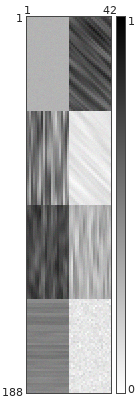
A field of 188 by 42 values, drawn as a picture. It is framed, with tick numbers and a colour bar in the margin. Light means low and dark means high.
It is made of 4 by 2 panels. Panel 1,1: low, flat. Panel 1,2: high, slanting down to the right. Panel 2,1: middling, streaked downward, strong in contrast. Panel 2,2: very low, slanting down to the right, faint in contrast. Panel 3,1: high, streaked downward. Panel 3,2: low, streaked downward. Panel 4,1: middling, streaked across, faint in contrast. Panel 4,2: very low, fine-grained, faint in contrast.
